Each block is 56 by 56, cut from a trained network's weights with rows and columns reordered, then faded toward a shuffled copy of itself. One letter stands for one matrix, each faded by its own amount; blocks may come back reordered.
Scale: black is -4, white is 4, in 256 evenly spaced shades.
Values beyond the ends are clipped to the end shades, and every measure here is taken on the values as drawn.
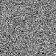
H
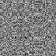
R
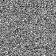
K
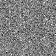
K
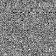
H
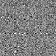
H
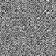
R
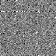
H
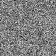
K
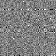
R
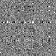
R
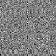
R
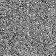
K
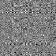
R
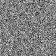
K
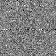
H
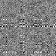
R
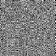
R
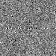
H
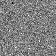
K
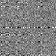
R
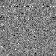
H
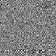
R
